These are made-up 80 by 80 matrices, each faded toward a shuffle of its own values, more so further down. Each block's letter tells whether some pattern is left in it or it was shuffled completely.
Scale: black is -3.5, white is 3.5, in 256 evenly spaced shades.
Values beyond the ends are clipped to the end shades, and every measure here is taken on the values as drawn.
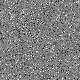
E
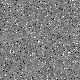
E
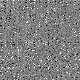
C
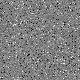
E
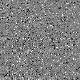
C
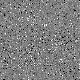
C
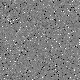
E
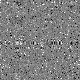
C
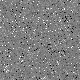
E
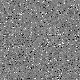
C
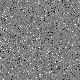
E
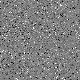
C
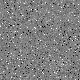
E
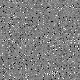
C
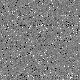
C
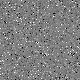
E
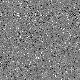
C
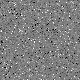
E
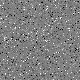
E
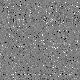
C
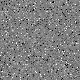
C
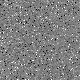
E
